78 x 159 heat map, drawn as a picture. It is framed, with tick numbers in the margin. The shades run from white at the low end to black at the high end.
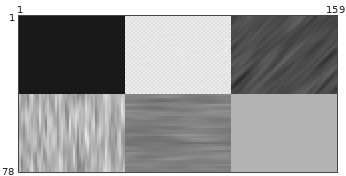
The table splits into 2 rows of 3 panels. Panel 1,1: very high, flat. Panel 1,2: very low, checkered, faint in contrast. Panel 1,3: high, slanting up to the right, faint in contrast. Panel 2,1: low, streaked downward. Panel 2,2: middling, streaked across, faint in contrast. Panel 2,3: low, flat.
